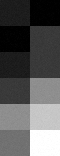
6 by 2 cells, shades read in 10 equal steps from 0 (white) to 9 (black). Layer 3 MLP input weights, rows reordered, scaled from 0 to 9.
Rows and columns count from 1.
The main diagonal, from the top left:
8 7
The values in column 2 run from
0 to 9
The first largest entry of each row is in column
2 1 1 1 1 1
